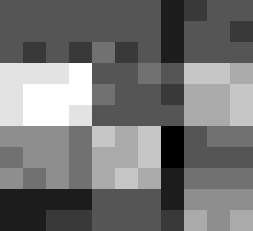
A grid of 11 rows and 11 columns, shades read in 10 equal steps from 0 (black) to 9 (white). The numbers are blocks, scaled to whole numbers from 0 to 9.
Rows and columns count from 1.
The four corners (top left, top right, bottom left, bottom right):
3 3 1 6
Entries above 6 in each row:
0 0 0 6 5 5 2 1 1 0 0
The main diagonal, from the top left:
3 3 3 9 4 3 7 0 4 5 6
